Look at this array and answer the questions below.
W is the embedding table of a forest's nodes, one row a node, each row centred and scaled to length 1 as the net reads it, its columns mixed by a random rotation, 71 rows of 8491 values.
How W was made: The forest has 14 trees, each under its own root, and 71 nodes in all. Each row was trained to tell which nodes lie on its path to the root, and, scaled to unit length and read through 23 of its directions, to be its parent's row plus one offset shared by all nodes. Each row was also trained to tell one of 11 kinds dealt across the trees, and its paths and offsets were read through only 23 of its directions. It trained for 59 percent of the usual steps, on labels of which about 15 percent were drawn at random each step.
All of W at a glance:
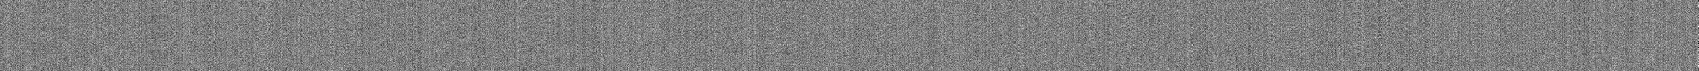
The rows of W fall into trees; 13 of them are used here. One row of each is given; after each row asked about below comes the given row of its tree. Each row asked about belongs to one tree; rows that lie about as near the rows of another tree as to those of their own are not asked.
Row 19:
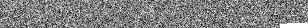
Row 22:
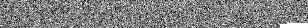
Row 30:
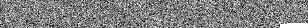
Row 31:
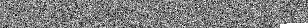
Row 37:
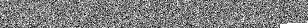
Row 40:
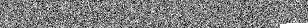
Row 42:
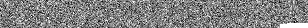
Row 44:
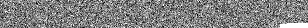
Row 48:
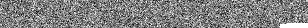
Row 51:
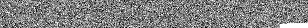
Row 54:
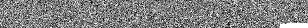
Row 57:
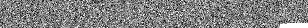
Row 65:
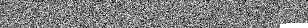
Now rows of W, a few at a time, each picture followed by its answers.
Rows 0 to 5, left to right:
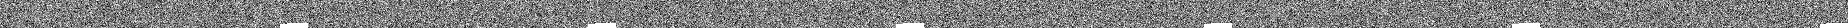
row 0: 31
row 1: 42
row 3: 57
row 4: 19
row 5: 40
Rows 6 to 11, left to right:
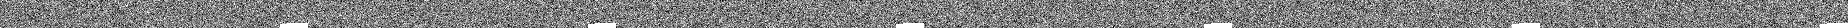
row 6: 30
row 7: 65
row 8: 22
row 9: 37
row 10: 42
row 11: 51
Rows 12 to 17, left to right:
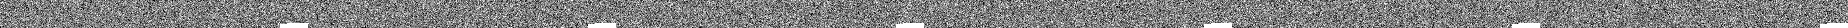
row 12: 22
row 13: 48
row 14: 30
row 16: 40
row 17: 31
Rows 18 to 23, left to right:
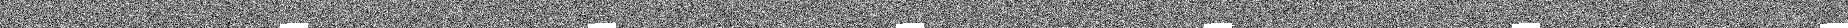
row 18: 54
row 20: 31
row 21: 57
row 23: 37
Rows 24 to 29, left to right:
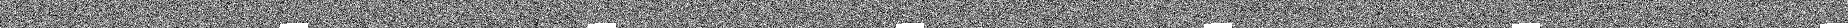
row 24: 57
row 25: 54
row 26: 65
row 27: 51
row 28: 22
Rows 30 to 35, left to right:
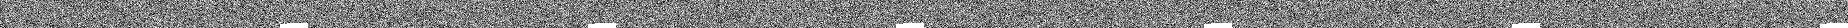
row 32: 19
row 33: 37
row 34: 40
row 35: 54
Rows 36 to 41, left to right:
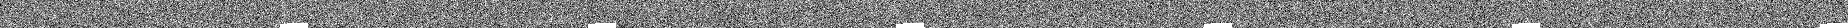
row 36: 30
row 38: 31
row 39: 57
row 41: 42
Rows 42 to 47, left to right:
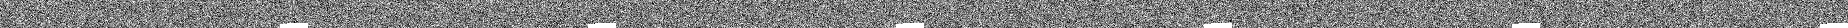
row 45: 51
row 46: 22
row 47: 42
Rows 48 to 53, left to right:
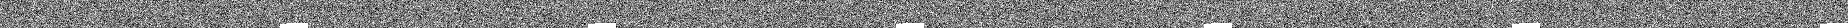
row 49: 22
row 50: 65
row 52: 31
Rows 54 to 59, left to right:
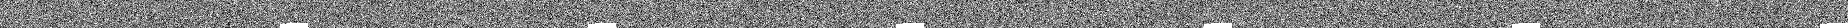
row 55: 30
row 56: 40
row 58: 65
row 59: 19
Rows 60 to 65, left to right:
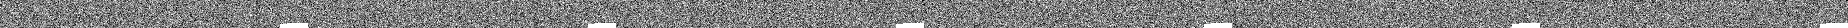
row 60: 57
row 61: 54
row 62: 37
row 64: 42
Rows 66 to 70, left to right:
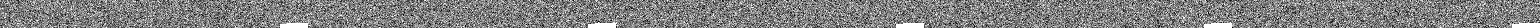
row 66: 48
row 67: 65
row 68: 22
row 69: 51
